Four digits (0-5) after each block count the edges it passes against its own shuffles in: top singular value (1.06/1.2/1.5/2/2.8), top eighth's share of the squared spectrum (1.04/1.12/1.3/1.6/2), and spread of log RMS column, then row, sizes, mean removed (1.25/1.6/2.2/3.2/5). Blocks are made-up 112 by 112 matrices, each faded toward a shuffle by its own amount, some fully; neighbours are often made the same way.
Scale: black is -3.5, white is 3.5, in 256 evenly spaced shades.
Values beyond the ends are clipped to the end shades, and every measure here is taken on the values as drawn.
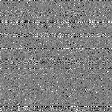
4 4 1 4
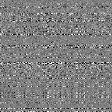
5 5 2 4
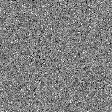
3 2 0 1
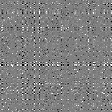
5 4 3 3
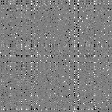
5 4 3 2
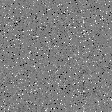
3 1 0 0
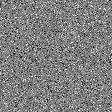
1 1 0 0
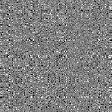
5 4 3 3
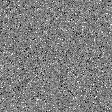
1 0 0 0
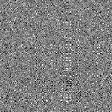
4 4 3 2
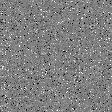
3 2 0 0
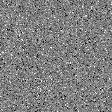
2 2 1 0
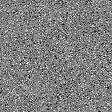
3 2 0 0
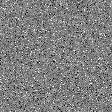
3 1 0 0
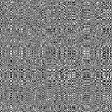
5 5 4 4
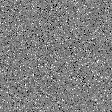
2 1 0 0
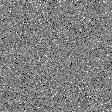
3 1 0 0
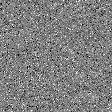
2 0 0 0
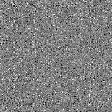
4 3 1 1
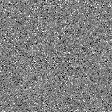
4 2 1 1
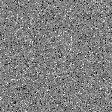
2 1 0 0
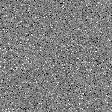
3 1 0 0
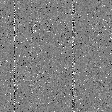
3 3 2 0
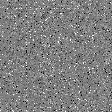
1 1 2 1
